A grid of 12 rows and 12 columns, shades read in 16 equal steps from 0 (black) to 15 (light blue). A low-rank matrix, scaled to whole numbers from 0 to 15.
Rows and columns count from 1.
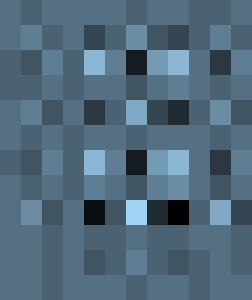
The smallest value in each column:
7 6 6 7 1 6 2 3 0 7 4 5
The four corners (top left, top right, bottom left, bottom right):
8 8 8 8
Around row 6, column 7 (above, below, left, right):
12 2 8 8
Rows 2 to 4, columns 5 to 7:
5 7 10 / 13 9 2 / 8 8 6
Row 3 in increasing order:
2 4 6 7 7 8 9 9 9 11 13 13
